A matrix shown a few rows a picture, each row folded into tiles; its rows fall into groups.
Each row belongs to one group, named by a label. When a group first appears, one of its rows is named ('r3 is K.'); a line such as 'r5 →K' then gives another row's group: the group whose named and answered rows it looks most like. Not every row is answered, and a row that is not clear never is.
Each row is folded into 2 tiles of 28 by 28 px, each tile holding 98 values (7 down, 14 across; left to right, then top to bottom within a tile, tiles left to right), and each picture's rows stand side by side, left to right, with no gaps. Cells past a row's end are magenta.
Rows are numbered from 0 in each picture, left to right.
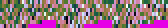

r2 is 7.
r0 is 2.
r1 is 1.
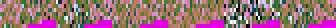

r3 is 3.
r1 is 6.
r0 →3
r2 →7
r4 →2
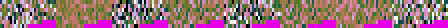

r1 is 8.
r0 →1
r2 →2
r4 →2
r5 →2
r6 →3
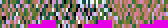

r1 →2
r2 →7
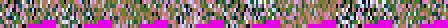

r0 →2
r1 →2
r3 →1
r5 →3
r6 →2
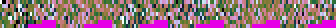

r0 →6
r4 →3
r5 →7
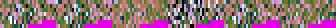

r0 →6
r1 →6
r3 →2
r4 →6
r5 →8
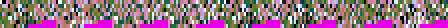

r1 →1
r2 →7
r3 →7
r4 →6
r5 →6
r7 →1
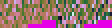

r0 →3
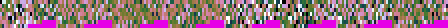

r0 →1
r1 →7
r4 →7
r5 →6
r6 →7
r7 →8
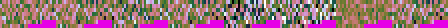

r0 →7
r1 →3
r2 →2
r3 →3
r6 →8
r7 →3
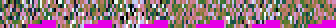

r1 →1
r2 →1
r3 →7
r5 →6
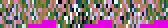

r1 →6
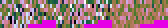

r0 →1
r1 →7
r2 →3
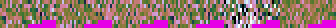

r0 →8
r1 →8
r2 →7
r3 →8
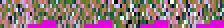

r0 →1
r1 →8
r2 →6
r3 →1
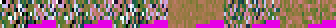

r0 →6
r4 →2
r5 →8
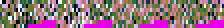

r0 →6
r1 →1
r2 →3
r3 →8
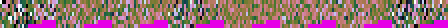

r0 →6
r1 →8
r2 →3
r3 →2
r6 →1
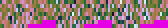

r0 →1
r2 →3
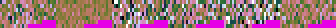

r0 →1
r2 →1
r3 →7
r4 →7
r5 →7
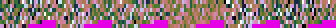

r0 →2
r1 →1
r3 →3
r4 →1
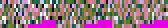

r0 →7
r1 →8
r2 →7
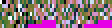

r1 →2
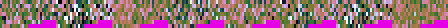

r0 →8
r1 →6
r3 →2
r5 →6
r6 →6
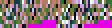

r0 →2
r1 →2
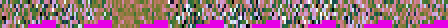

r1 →3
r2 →8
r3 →6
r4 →2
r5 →7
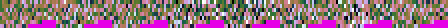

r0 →2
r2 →8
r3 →2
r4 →2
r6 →1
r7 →3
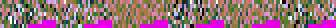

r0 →6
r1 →3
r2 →7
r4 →7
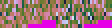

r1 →2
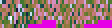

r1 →7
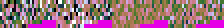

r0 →2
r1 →1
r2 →3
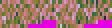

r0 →7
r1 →3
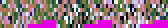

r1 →6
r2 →1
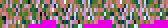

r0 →8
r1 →3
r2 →3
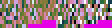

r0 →3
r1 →7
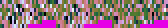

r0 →1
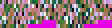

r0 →7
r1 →6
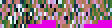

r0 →6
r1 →1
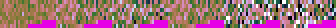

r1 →3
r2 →3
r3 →3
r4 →7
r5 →1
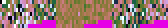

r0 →1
